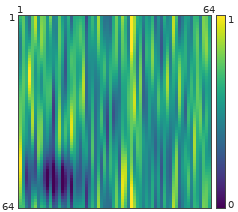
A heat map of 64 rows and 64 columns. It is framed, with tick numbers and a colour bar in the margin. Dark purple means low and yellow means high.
Dips: one, in the bottom left. Grain: streaks running down. Ninth with the lowest average: bottom left.
